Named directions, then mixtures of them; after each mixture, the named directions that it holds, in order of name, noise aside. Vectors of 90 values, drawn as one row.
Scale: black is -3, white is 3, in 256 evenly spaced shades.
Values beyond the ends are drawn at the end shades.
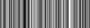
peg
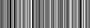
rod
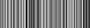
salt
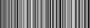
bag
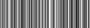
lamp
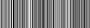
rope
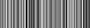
salt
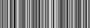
lamp, rod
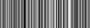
lamp, peg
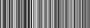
peg, rod, rope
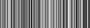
lamp, peg, salt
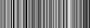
peg, rope, salt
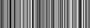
rod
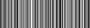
bag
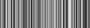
lamp, peg, salt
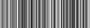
bag, lamp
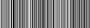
rope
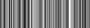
peg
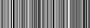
lamp, rope, salt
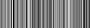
rope, salt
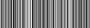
rod, rope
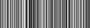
peg, rope, salt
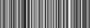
lamp, peg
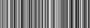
lamp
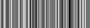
peg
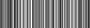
bag, rod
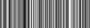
peg
